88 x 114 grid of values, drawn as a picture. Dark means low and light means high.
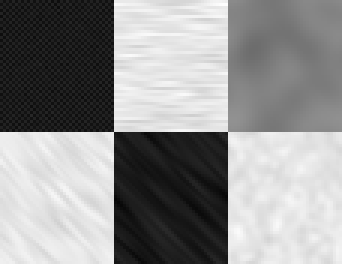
The table splits into 2 rows of 3 panels. Panel 1,1: very low, checkered, faint in contrast. Panel 1,2: very high, streaked across, faint in contrast. Panel 1,3: middling, smooth, faint in contrast. Panel 2,1: very high, slanting down to the right, faint in contrast. Panel 2,2: very low, slanting down to the right, faint in contrast. Panel 2,3: very high, blotchy, faint in contrast.
